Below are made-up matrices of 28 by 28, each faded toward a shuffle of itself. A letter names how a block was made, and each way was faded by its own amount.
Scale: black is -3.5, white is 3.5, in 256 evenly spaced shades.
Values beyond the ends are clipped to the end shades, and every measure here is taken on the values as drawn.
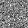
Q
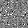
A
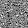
Q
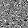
A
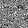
A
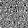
Q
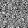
Q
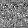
A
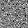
A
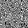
Q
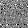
A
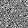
A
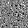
Q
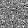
Q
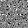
A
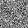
Q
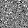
Q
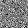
Q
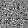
A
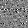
A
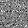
A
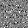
A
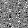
Q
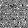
A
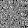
Q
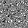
A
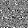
A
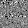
A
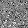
A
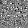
A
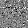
A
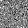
Q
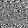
A
